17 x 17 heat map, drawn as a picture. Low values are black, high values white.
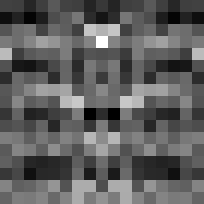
There is no seam. The left and right halves mirror each other. Stripes running across repeat 4 times from top to bottom. No single row or column stands out from its neighbours.
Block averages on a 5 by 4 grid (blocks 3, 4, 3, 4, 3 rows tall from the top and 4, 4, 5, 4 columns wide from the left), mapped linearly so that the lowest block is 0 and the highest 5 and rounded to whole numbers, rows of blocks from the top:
0 3 3 0 / 3 3 4 3 / 3 5 5 3 / 3 3 4 3 / 3 5 5 3
